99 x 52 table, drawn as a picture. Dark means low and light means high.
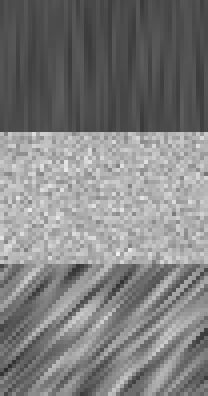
The table splits into 3 rows of 1 panel. Panel 1,1: low, streaked downward, faint in contrast. Panel 2,1: high, fine-grained. Panel 3,1: middling, slanting up to the right, strong in contrast.
